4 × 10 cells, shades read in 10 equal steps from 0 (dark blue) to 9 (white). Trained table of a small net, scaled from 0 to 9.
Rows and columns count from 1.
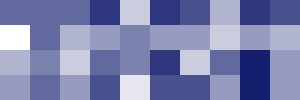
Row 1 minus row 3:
-3 -1 -4 -2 3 0 -5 3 1 -3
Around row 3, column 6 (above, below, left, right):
5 2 4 7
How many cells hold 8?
1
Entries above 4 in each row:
2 8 4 5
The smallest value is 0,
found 2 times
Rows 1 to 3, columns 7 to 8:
2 6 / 5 7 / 7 3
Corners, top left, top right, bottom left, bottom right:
3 2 5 5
